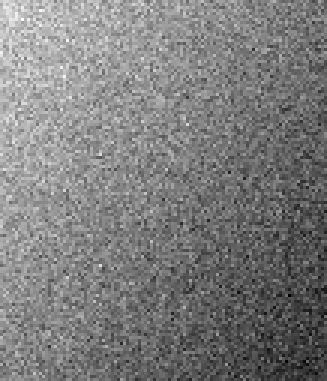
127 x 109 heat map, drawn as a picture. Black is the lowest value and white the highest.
Odd rows or columns: none. Ninth with the highest average: top left. Histogram: bell-shaped. Grain: fine. Ninth with the lowest average: bottom right. Average level on the scale: 50%. Stripes: none. Slope: up to the top left.
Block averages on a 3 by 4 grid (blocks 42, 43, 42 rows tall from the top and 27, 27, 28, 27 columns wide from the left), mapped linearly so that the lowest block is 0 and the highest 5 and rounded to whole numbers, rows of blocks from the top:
5432 | 4321 | 3210
